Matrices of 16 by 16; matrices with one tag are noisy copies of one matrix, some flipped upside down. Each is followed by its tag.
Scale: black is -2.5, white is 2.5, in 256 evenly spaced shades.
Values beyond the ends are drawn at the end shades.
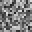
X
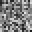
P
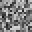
X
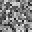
X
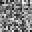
P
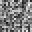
P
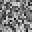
X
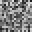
P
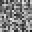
P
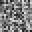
P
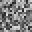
X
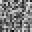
P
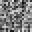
P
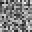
P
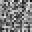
P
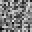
P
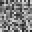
P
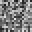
P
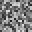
X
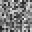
P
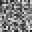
P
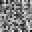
P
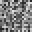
P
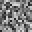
X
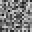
P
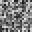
P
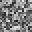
X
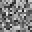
X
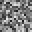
X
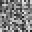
P
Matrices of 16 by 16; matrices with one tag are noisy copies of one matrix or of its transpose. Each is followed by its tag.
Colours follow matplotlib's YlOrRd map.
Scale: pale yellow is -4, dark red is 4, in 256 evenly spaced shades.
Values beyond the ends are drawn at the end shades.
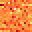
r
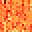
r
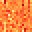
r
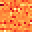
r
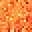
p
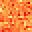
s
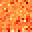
p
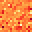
p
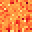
p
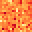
s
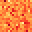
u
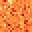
u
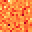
u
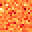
u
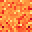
p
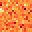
u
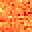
s
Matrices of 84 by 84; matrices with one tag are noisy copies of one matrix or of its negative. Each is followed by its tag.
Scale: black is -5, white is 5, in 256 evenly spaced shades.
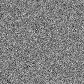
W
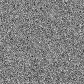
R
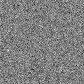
R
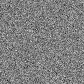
W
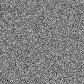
W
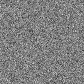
W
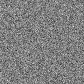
W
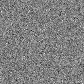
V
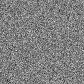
W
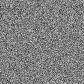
W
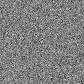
V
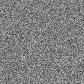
V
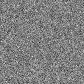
R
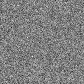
R
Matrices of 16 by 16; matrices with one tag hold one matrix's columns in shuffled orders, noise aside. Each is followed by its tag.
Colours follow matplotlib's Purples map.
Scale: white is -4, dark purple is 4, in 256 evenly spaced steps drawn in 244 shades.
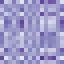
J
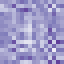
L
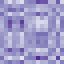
J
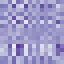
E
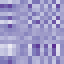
E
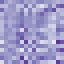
L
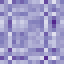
J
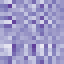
E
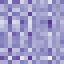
J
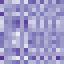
J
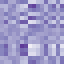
E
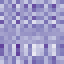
E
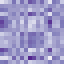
J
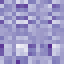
E
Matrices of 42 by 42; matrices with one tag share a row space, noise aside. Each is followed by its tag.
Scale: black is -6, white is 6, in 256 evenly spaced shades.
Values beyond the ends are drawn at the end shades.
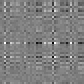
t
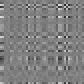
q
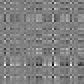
t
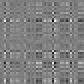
t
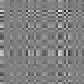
q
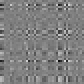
q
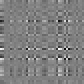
q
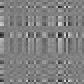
q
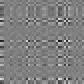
q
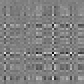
t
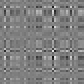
t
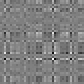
t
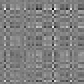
t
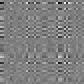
q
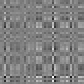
t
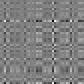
t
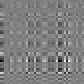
q
